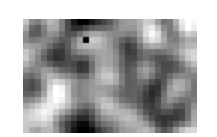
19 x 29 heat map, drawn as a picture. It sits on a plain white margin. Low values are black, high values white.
No single row or column stands out from its neighbours. There is no overall slope. Neither half mirrors the other. The texture is blotchy. One lone cell stands out, far lower than its neighbours. The histogram is bell-shaped.
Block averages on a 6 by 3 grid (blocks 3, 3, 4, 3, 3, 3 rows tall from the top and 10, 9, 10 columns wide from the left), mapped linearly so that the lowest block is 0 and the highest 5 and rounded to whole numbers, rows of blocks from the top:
1 1 5 | 1 2 3 | 1 2 1 | 3 2 1 | 5 3 0 | 2 1 1
